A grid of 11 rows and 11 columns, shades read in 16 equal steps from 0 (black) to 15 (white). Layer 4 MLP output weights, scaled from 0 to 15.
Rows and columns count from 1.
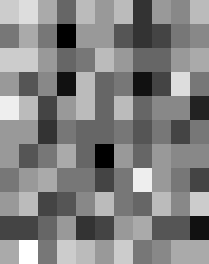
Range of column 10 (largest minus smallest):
9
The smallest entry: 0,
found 2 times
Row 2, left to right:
7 10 7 0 9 9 5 3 4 7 8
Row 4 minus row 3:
-3 -7 -1 -5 4 -5 -2 -5 -2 4 -3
